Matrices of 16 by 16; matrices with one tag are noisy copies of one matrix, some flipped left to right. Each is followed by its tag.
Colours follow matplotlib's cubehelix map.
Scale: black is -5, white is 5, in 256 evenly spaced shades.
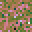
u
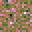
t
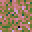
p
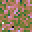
p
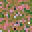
u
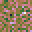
t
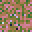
u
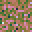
u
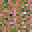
t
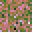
u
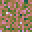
t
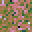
p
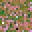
u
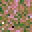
p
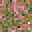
p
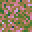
p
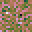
t
